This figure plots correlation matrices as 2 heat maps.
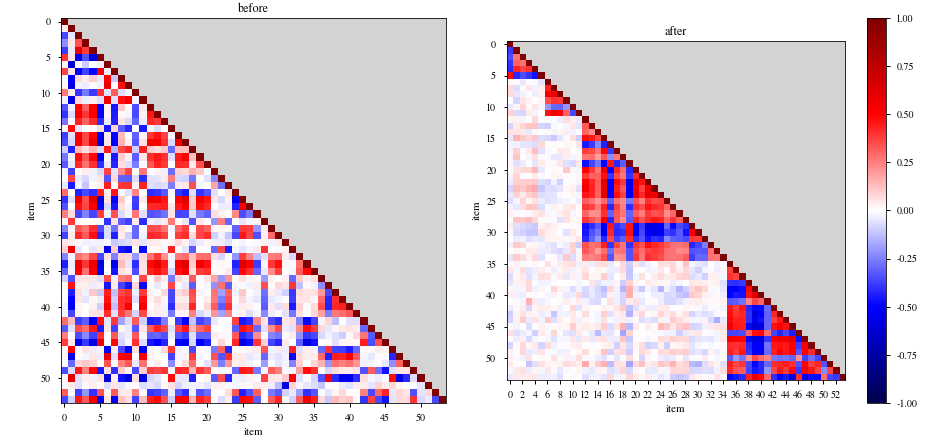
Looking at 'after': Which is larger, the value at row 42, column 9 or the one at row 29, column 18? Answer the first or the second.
the first
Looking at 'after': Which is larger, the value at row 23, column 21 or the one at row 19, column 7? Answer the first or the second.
the first
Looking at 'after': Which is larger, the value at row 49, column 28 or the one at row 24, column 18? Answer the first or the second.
the second
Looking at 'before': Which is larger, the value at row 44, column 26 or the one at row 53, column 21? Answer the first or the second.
the second
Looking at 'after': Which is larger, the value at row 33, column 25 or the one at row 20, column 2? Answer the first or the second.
the first
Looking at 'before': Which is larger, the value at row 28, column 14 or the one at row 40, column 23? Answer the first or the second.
the second
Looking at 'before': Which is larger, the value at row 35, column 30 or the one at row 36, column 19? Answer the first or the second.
the first
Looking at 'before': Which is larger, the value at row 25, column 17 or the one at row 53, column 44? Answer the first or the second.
the first
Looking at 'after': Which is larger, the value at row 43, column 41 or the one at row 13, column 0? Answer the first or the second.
the second
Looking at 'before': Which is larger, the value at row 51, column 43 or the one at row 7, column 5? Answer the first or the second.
the second
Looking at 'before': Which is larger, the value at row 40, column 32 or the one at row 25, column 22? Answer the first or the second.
the second
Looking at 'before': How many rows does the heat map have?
54
